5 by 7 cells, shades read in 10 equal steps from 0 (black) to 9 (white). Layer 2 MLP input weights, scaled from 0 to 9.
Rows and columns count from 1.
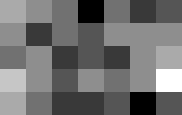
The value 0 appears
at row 1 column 4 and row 5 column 6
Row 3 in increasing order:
2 2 3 4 5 5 6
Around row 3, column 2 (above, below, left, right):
2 5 4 2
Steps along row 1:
down down down up down up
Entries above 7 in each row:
0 0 0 1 0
